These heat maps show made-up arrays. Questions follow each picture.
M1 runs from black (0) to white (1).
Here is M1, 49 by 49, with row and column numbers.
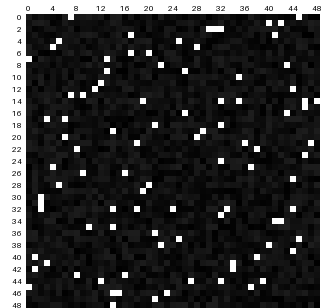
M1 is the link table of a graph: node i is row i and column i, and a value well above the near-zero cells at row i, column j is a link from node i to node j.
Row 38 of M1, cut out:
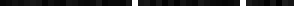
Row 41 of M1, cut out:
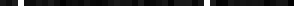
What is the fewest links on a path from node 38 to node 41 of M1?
5
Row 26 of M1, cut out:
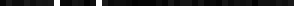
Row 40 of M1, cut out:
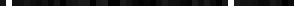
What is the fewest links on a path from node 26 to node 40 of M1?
6
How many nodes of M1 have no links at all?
0
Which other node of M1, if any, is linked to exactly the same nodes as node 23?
node 15
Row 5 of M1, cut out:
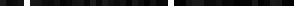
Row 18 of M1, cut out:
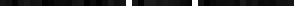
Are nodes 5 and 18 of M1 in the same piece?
no
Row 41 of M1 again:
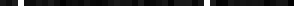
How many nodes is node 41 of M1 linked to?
2
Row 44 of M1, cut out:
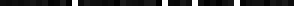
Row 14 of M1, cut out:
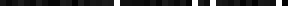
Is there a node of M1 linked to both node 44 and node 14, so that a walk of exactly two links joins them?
yes
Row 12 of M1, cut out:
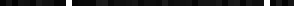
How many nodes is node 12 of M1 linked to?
2
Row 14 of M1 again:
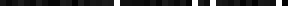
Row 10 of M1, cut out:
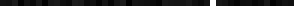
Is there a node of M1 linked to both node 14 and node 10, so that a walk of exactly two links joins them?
yes
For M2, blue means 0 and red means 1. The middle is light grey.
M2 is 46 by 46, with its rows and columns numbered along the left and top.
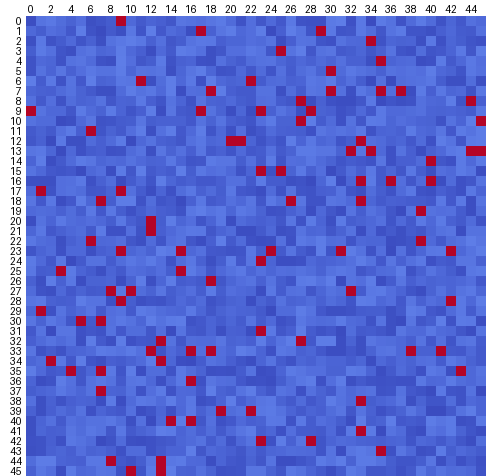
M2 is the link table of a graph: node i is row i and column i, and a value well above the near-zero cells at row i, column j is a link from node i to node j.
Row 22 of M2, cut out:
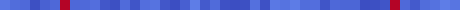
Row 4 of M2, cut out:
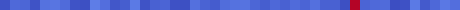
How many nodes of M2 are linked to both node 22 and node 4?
0
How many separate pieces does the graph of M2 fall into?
4
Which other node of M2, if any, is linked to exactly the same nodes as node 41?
node 38
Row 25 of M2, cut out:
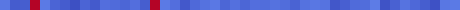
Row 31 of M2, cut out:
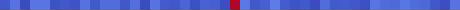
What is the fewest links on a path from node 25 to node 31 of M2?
3
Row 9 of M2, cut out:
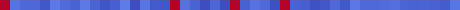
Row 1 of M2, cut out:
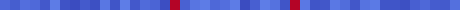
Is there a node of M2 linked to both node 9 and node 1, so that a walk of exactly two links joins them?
yes
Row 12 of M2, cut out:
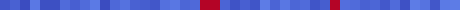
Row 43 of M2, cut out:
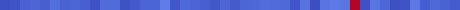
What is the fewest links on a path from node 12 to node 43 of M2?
5
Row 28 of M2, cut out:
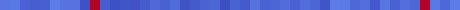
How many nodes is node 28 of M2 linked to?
2
